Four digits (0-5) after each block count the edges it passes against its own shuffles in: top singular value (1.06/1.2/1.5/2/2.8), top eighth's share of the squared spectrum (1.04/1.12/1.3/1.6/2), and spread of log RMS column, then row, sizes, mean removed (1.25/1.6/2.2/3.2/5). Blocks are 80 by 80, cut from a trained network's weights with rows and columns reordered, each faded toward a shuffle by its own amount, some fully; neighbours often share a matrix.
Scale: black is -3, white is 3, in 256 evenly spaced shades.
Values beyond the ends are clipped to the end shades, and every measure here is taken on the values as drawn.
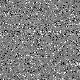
2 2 0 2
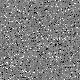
0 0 0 0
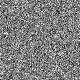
0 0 0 0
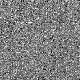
2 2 0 1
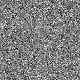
2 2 0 0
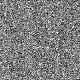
1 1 0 0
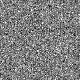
2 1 0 0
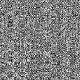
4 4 1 2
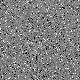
1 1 0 0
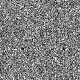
2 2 0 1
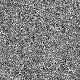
1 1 0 0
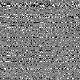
4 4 1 4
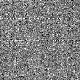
3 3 1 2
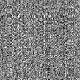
4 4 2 1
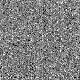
2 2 0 1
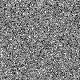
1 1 0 0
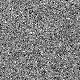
0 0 0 0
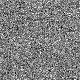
1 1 0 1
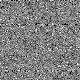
3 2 0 1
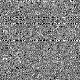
4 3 1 2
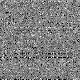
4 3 0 2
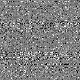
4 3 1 3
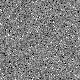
0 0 0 0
